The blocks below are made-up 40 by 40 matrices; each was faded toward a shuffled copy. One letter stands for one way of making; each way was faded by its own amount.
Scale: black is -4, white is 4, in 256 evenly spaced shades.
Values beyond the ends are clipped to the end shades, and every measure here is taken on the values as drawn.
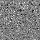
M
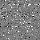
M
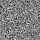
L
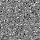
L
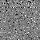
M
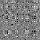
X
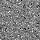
M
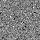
L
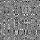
X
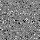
M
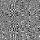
X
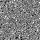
L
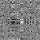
X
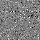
M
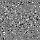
M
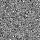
L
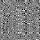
X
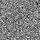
L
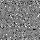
M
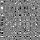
X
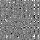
X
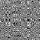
X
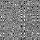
X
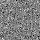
L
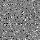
M
